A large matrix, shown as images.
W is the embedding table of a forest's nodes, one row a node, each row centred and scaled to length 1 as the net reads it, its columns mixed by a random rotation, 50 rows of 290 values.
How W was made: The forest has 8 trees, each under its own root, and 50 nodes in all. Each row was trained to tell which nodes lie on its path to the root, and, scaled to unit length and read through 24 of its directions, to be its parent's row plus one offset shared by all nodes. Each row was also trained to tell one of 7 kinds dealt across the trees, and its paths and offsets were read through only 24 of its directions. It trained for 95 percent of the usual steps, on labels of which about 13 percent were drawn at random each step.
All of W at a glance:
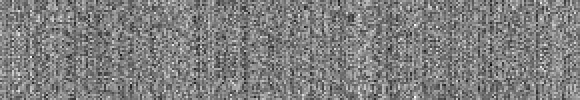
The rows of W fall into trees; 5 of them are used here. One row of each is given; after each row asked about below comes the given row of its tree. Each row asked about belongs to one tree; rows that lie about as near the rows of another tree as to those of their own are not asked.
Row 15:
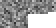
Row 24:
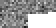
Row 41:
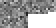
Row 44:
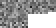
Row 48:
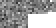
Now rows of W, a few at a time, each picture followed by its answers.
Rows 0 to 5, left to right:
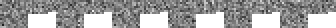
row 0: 44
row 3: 48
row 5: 44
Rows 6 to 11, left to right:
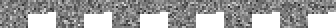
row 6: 15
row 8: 41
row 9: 41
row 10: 41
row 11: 44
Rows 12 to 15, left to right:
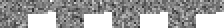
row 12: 48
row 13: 48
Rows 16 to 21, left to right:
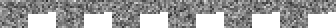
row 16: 44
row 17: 41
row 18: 41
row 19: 44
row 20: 41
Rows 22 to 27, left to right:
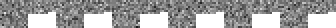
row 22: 44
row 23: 41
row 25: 44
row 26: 44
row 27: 41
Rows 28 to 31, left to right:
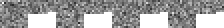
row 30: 15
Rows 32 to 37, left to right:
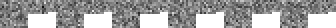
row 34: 41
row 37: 44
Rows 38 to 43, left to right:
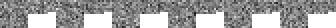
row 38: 15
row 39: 41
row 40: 24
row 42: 48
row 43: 44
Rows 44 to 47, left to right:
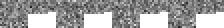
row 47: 24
